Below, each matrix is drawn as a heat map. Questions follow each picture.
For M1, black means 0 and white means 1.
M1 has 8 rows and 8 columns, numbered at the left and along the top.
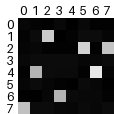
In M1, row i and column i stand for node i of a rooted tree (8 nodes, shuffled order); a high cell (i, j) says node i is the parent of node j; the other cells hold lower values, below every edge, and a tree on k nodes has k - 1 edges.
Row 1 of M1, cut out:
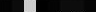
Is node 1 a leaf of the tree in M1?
no
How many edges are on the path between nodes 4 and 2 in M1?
2
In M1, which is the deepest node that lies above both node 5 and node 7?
2
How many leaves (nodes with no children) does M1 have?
3
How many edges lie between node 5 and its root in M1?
3
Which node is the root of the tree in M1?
4
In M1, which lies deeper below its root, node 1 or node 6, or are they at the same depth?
the same depth
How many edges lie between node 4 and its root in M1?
0
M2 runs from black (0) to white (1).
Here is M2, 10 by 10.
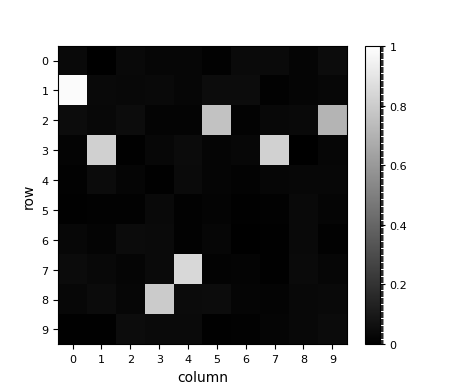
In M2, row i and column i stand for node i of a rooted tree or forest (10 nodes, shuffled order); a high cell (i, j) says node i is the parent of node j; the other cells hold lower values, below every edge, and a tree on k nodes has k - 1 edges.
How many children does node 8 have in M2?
1
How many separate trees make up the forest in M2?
3
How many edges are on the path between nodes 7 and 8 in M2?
2
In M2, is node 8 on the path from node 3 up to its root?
yes
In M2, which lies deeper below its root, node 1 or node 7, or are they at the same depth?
the same depth
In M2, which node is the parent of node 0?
1
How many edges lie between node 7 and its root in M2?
2
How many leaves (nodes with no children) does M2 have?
5
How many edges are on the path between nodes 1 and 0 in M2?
1
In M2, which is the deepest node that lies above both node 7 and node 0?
3
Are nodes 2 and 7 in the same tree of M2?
no
